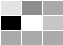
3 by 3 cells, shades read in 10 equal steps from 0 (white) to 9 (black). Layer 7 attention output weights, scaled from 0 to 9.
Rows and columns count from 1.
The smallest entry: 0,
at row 2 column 2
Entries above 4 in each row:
0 1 0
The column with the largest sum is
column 1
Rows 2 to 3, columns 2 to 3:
0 2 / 3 3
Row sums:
8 11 9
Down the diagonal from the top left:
1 0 3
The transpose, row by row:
1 9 3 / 4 0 3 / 3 2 3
